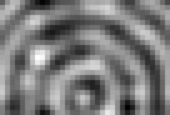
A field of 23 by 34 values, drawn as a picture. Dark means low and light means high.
Overall the values sit about 50% of the way up the scale. The texture is blotchy. The ninth with the highest average is the middle left. Concentric rings centre on the bottom middle.
